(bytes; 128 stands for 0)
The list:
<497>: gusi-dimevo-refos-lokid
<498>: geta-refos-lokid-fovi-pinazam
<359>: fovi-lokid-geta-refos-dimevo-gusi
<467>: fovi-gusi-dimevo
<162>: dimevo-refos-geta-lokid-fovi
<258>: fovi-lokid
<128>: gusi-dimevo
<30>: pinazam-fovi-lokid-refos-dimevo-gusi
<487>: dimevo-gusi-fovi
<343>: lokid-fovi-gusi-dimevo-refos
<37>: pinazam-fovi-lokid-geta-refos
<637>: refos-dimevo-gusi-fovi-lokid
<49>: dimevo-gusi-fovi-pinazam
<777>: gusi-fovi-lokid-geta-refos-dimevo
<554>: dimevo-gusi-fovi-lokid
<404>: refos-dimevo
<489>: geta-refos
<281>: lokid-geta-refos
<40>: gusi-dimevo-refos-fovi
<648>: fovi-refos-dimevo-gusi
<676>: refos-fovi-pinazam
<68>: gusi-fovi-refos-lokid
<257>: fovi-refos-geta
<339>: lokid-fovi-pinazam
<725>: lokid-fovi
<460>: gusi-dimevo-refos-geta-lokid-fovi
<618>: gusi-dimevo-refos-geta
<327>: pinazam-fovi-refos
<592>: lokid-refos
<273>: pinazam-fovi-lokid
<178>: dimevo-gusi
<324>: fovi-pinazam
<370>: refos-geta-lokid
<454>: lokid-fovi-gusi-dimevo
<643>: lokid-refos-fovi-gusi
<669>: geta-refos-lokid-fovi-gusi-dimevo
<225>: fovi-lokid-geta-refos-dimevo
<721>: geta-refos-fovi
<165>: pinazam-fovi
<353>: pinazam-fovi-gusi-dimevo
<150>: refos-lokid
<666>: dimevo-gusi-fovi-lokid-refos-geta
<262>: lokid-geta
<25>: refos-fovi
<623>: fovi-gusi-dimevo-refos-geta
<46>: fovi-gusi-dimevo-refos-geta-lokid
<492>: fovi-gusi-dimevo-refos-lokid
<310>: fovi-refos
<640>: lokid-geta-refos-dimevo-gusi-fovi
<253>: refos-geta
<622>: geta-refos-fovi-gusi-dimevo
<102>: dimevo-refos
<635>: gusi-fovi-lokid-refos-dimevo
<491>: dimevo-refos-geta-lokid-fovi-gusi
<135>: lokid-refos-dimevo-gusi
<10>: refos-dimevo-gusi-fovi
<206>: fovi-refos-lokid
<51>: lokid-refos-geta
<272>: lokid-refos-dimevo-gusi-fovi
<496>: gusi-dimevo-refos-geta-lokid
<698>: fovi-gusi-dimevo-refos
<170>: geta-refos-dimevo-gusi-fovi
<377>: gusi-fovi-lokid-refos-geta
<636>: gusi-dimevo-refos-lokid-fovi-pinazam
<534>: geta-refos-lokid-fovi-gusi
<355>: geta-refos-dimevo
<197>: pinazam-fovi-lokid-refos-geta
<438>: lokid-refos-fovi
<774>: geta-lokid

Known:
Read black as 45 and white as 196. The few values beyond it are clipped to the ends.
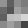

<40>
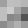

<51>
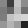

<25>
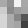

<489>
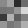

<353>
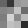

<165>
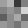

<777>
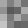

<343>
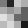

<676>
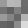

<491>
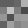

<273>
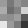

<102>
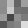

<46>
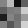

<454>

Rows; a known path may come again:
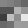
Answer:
<487>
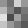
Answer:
<592>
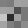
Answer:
<150>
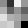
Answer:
<327>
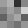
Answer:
<777>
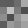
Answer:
<273>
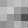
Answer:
<51>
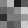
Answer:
<454>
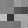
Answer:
<68>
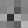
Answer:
<492>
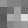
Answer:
<640>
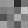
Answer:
<635>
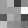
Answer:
<355>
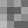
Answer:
<343>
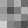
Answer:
<698>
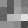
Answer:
<40>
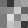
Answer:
<165>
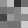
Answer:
<669>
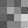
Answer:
<258>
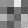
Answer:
<643>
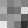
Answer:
<102>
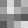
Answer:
<262>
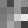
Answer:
<438>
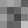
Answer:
<30>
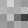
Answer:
<618>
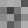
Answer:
<648>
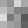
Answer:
<281>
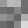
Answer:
<491>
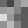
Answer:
<636>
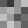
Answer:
<339>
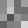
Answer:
<46>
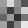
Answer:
<178>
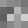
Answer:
<170>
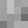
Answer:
<666>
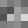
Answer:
<10>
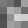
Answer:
<162>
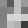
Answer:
<721>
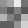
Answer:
<534>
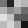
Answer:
<676>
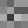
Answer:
<206>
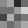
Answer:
<353>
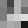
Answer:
<25>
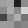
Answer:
<225>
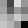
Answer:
<310>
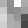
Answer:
<489>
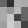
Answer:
<324>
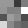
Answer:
<404>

